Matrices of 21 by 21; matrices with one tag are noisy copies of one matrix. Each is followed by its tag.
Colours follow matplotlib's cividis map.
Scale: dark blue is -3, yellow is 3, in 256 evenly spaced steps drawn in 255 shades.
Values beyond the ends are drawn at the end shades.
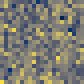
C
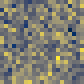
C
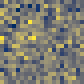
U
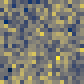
C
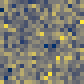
C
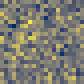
U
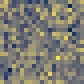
C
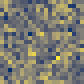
C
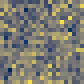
C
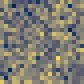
C
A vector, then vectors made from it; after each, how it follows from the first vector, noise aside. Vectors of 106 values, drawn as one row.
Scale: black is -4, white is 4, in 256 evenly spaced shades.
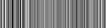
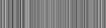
shrunk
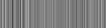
shrunk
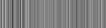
shrunk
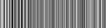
sign-scrambled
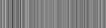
shrunk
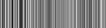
sign-scrambled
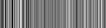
sign-scrambled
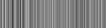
shrunk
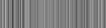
shrunk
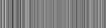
shrunk
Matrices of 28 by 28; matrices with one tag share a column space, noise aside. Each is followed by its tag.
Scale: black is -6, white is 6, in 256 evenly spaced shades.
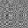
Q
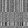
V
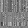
V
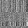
V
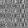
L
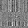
V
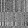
V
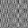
L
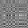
Q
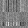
V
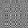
Q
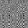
Q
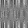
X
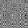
Q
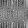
X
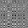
Q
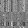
V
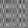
L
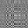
Q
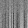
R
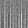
R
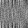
X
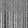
R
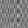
L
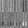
V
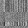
V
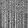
R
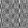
L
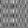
L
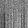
R
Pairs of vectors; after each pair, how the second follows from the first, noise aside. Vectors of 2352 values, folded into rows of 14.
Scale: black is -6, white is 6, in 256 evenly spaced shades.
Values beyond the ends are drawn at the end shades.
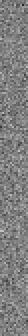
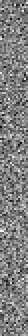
scaled up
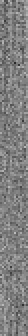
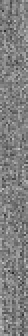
reversed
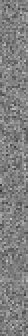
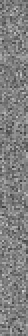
reversed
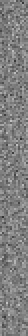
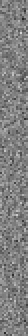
reversed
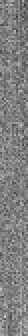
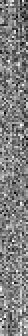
scaled up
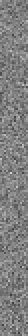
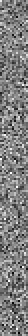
scaled up
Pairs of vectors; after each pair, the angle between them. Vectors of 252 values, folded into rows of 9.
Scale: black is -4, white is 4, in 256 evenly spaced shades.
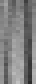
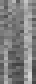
nearly opposite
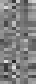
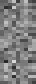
nearly opposite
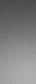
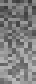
partly aligned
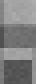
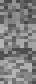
partly opposed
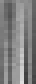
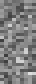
orthogonal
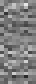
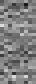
nearly opposite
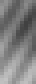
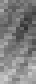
nearly parallel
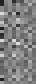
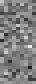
partly opposed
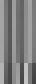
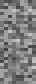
orthogonal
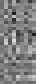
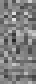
nearly opposite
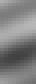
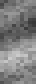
nearly opposite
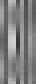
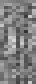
partly aligned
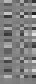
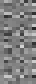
nearly parallel
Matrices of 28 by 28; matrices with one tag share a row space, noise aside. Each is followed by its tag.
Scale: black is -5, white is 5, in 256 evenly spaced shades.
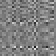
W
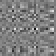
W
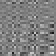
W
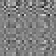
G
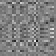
W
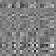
W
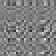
G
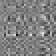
G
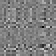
G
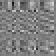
W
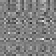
G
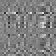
G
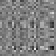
W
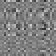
G
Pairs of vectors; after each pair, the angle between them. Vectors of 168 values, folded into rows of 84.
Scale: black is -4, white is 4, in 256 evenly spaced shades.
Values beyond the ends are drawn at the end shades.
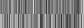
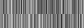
partly aligned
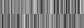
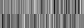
nearly parallel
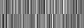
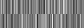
nearly parallel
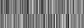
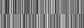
partly aligned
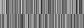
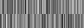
orthogonal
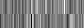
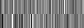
partly aligned
